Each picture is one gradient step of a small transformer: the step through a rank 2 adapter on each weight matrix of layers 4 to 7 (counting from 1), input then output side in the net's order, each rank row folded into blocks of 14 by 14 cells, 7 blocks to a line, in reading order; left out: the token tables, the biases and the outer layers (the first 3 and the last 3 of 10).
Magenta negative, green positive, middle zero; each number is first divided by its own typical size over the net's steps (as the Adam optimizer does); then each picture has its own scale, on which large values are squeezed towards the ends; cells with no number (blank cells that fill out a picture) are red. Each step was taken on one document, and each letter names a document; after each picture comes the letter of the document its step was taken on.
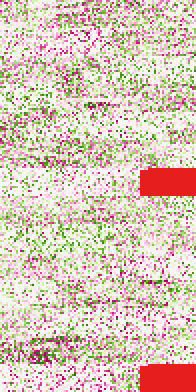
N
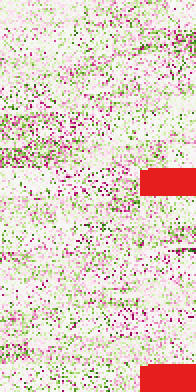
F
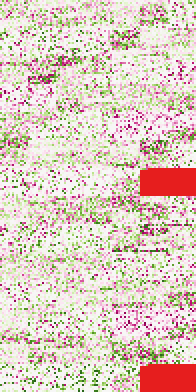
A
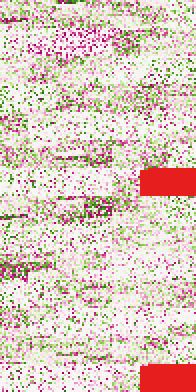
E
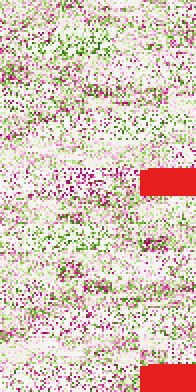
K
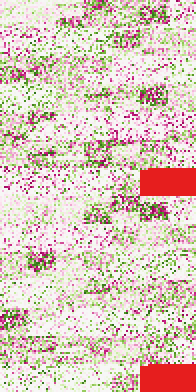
E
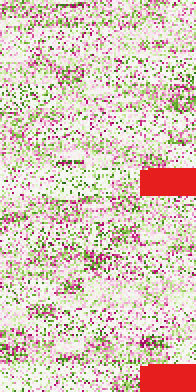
N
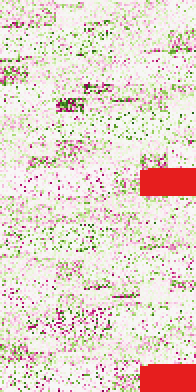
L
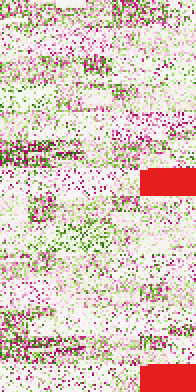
E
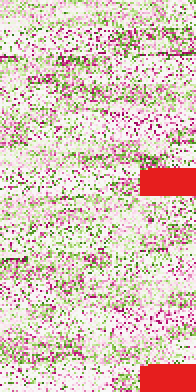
A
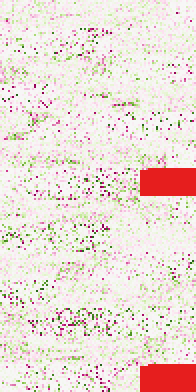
L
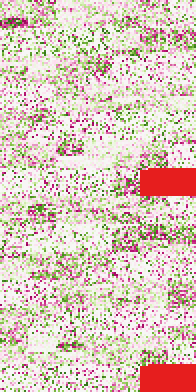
K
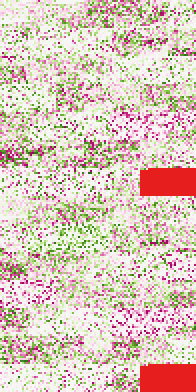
E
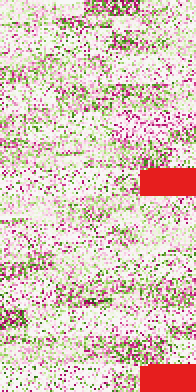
E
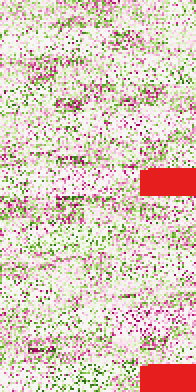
A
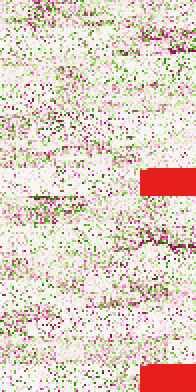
F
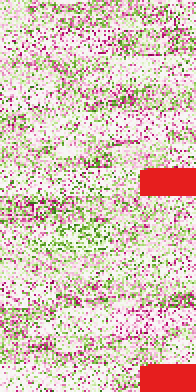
E
